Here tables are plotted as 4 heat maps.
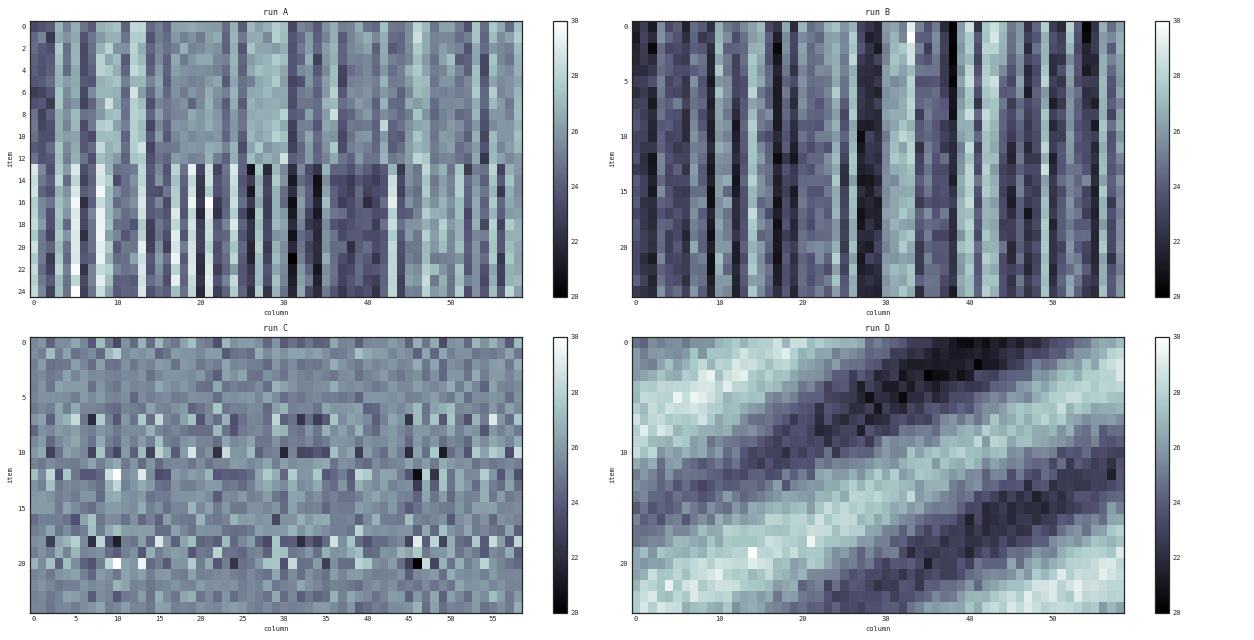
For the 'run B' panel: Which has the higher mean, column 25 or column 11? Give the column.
11
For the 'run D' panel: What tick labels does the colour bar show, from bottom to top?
20, 22, 24, 26, 28, 30
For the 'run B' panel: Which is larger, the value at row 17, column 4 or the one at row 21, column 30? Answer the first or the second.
the second
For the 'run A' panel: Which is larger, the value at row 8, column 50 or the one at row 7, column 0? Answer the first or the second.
the first
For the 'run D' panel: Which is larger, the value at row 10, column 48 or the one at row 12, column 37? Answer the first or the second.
the second
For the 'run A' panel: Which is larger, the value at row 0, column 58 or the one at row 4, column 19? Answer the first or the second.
the first
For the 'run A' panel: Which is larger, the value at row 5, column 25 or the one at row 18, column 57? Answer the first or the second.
the second
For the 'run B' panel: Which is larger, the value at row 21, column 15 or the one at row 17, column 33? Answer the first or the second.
the second
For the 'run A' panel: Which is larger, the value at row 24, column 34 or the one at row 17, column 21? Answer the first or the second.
the second
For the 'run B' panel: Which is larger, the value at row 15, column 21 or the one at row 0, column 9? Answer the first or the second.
the first
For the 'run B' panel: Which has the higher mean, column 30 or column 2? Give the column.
30
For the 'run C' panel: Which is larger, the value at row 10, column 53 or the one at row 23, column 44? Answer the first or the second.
the first
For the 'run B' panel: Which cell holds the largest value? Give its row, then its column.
1, 33
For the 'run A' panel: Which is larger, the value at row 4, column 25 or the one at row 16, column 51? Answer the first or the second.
the second
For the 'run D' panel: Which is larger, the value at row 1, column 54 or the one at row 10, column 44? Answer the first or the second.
the second
